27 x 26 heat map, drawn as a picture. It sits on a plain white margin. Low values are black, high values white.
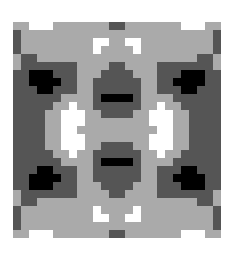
Average level on the scale: 50%. Mirror symmetry: left to right and top to bottom. Grain: blotchy. Slope: none.
